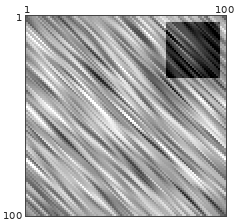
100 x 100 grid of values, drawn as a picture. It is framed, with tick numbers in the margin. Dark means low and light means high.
Grain: diagonal, down to the right. Ninth with the lowest average: top right. Odd patch: lower, in the top right.
